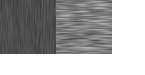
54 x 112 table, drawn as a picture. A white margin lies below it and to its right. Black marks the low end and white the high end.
The table splits into one row of 2 panels. Panel 1,1: low, streaked downward, faint in contrast. Panel 1,2: middling, streaked across.
